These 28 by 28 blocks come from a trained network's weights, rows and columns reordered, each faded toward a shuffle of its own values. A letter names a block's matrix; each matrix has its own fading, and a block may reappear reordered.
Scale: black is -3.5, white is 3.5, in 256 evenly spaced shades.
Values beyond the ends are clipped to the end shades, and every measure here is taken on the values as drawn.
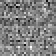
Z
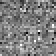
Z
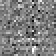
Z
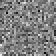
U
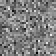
U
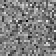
U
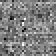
Z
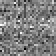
Z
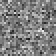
U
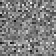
U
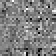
Z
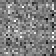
Z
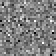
U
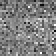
Z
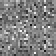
Z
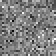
U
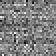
Z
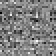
Z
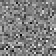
U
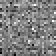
Z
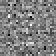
Z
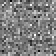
Z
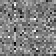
Z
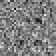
U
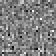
U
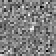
U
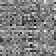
Z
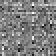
Z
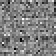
Z
